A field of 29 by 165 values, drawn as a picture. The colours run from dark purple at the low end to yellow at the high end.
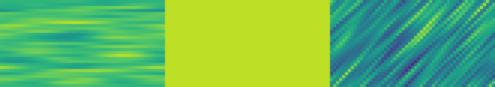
It is made of 1 by 3 panels. Panel 1,1: high, streaked across. Panel 1,2: very high, flat. Panel 1,3: middling, slanting up to the right, strong in contrast.
